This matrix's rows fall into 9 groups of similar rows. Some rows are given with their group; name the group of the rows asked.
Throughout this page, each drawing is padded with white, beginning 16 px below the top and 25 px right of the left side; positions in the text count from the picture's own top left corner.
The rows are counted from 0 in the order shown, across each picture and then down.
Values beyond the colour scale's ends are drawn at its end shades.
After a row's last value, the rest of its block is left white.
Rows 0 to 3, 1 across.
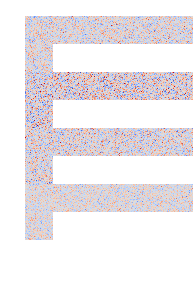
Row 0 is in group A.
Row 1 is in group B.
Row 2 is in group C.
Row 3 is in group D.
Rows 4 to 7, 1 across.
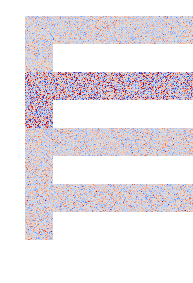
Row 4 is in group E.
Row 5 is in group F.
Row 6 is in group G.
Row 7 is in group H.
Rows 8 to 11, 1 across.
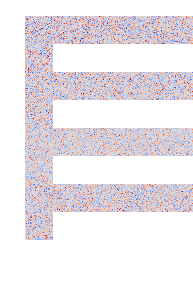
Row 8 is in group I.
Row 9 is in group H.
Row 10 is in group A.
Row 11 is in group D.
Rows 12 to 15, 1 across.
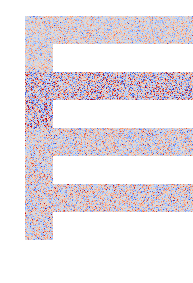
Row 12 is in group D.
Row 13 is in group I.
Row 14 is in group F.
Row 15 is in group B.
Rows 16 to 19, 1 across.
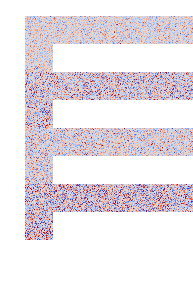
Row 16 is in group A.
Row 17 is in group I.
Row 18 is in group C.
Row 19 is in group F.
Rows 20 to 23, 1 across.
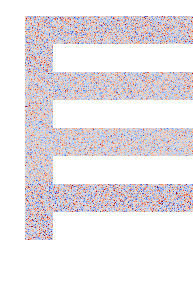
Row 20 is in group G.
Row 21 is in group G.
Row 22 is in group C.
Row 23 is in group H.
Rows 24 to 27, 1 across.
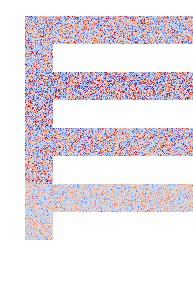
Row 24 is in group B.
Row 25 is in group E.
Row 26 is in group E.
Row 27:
G
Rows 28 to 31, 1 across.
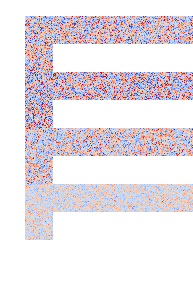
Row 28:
C
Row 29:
A
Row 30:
I
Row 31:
H
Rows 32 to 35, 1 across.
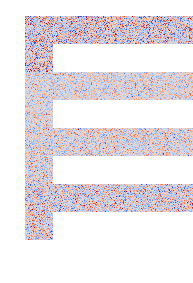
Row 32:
F
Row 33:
G
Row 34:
F
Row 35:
H
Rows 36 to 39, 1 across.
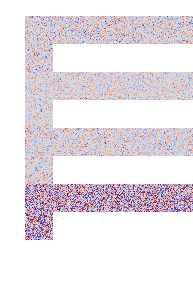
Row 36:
E
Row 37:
D
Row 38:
F
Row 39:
I
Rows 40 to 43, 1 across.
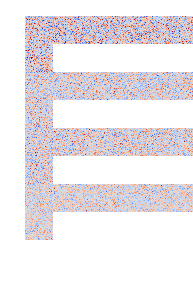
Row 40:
G
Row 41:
H
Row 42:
B
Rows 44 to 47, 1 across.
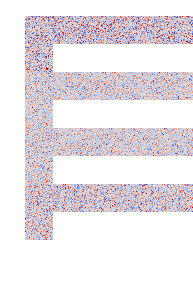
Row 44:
E
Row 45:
E
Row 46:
I
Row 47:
G
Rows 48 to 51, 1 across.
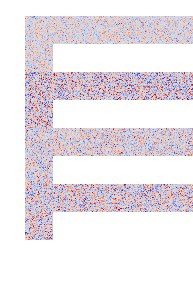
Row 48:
A
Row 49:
A
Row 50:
I
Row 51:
C
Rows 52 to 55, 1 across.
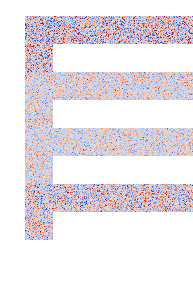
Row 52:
I
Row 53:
F
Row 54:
H
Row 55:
G
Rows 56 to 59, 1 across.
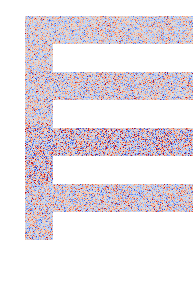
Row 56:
E
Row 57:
E
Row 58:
F
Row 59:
C
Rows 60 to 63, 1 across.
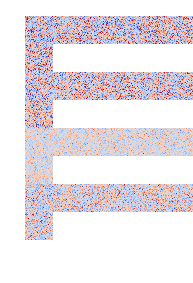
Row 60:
I
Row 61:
C
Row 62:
F
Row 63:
I
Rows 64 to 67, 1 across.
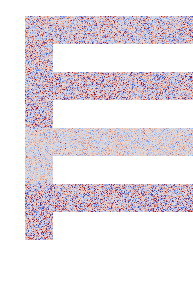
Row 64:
H
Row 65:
B
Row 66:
D
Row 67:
I
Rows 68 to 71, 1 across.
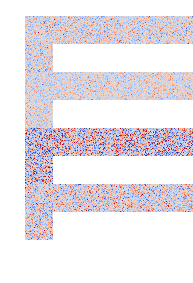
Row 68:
D
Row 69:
I
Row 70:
A
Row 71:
F
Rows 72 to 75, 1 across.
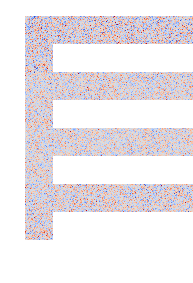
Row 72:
A
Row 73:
F
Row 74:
G
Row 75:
F
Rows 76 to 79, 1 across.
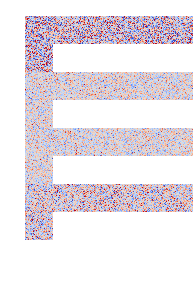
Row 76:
I
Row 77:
B
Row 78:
G
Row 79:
B
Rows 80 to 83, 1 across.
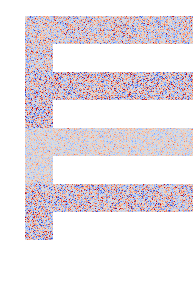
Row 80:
B
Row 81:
B
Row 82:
B
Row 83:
C
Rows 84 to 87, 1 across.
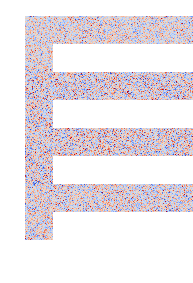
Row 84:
D
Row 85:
H
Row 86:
B
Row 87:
A
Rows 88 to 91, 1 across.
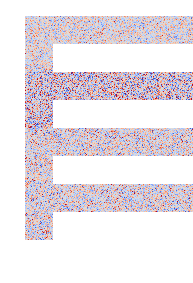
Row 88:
C
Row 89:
A
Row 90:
D
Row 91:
I
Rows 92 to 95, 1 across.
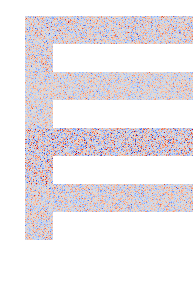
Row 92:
G
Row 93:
D
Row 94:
G
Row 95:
C
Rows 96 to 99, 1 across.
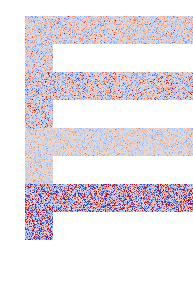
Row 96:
B
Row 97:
E
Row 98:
D
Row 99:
H
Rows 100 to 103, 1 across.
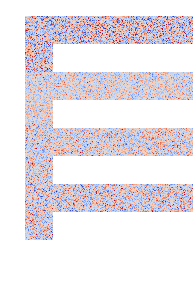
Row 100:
E
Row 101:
D
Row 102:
I
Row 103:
H
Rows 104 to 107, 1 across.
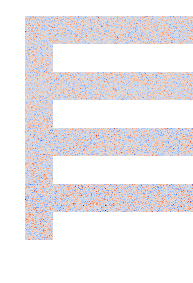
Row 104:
G
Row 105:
F
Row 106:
H
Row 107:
H
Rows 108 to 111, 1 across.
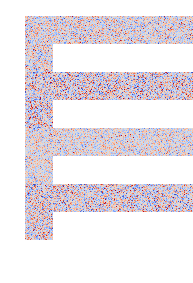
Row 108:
C
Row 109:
D
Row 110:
A
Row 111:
A
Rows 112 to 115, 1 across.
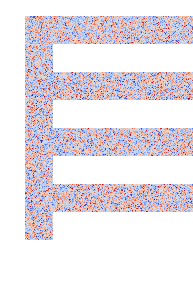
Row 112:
A
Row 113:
I
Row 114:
H
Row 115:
C
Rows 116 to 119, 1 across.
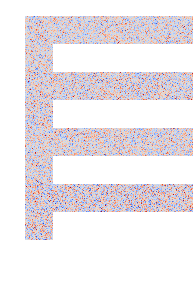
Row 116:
A
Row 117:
A
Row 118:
B
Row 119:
G
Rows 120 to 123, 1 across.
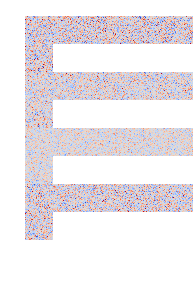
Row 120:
F
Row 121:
F
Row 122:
C
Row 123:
A
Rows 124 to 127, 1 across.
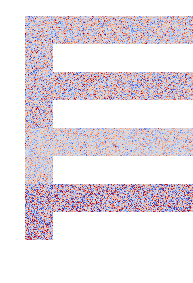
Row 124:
B
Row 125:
B
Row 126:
F
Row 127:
I
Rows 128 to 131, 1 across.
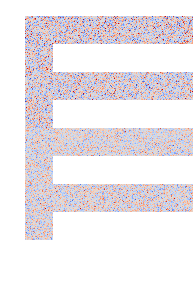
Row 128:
E
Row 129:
H
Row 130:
I
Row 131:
B
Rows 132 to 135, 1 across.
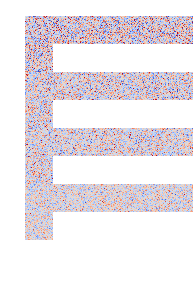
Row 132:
D
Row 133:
I
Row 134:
H
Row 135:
A
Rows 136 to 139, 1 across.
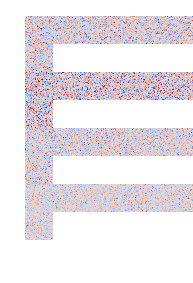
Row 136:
H
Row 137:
I
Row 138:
E
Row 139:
G
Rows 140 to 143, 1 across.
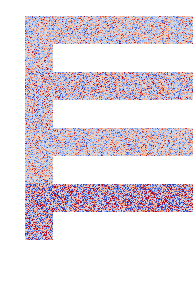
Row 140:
E
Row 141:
E
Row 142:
G
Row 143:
G
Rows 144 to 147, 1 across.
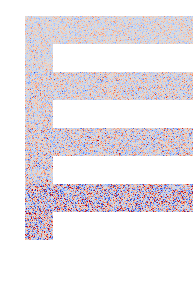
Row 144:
C
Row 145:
A
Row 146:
E
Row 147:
D
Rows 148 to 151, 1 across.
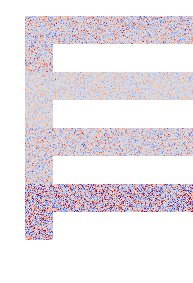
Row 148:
F
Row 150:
E
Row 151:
H
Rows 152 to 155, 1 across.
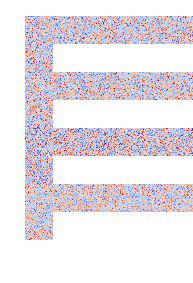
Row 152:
H
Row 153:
D
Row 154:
D
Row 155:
F
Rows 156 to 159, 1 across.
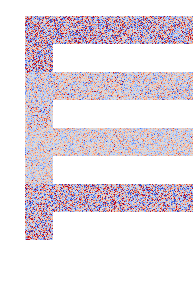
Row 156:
C
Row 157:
I
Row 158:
B
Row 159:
F
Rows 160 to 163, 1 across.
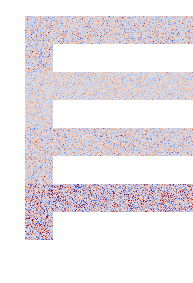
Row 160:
I
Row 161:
H
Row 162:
A
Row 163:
G
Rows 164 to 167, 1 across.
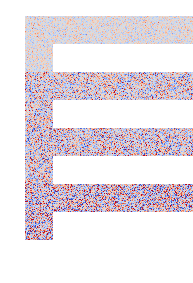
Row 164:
G
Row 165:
F
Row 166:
A
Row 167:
F
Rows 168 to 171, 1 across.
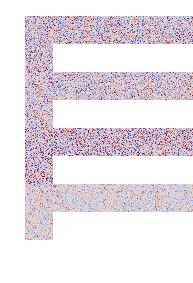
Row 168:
D
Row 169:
G
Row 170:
F
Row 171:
A
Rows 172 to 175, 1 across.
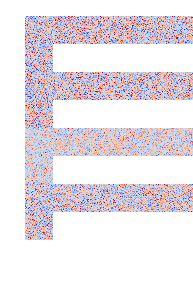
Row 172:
B
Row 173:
C
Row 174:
B
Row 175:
I
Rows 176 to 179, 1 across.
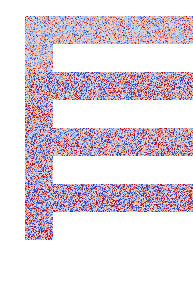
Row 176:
F
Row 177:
G
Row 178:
I
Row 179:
H
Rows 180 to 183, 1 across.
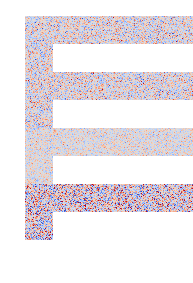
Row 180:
I
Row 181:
C
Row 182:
A
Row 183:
C
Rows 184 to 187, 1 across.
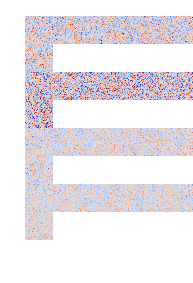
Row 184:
G
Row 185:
D
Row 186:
H
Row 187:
D
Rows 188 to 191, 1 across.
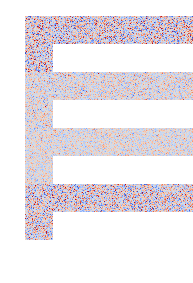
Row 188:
H
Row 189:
G
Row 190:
A
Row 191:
G
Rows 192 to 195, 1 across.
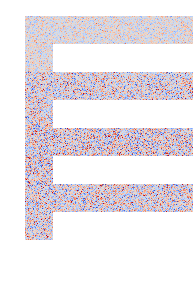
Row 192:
H
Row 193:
H
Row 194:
D
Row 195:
E
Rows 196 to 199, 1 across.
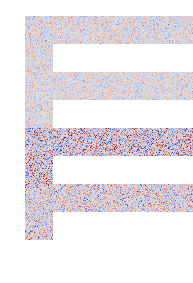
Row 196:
A
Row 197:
D
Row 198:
H
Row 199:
F
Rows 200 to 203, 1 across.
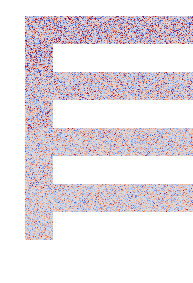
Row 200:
D
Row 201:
I
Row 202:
B
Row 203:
E
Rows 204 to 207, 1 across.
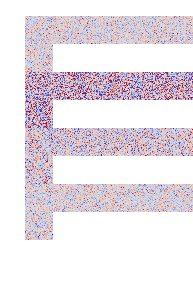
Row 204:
I
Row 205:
D
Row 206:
G
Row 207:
F
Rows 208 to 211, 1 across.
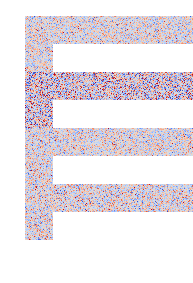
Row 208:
A
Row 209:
A
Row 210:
H
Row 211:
D
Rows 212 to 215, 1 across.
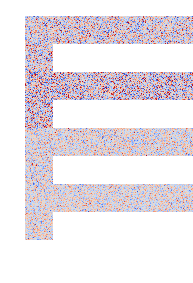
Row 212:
D
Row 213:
A
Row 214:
B
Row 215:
D
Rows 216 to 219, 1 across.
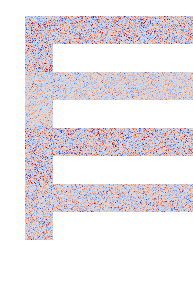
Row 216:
C
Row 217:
G
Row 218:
F
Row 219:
I
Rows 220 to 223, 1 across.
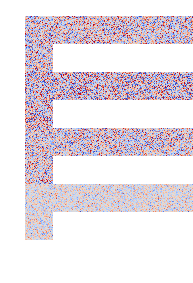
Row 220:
B
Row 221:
F
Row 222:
E
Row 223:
I
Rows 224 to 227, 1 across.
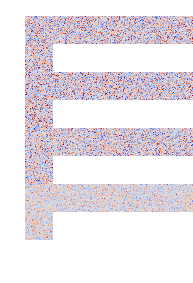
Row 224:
C
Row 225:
H
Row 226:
A
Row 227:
H
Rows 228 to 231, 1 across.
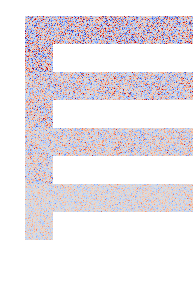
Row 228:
E
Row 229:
H
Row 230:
C
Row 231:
G
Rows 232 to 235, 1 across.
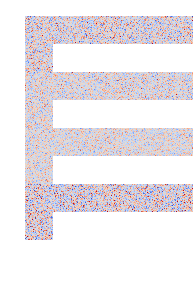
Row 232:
H
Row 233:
A
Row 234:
E
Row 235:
H
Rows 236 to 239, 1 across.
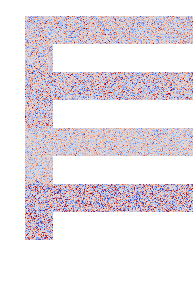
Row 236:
B
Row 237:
E
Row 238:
B
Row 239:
D
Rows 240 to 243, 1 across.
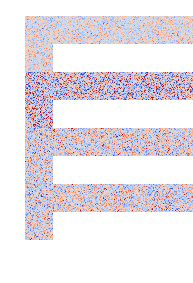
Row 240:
I
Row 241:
H
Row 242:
A
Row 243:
A
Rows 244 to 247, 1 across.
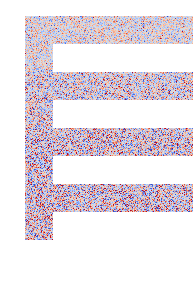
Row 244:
C
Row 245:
H
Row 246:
I
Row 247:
A
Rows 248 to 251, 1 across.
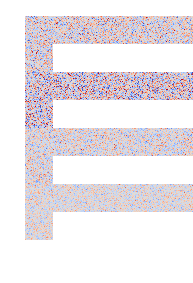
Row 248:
B
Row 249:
D
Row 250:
H
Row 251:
G
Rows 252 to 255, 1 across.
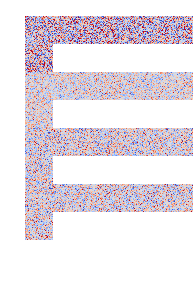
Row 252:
F
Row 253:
H
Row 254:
D
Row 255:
E
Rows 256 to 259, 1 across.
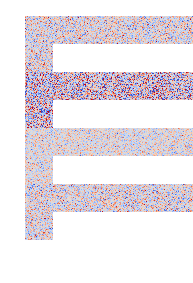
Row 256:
F
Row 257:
I
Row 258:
I
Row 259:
A
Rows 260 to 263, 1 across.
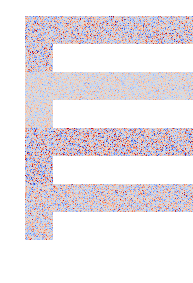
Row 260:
I
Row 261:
I
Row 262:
B
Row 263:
A
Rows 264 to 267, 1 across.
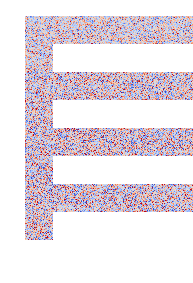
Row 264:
I
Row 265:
B
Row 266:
B
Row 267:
G
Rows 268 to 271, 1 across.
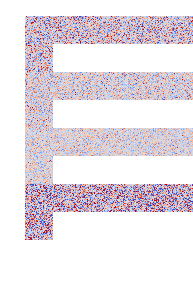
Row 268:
D
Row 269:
I
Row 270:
I
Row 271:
I
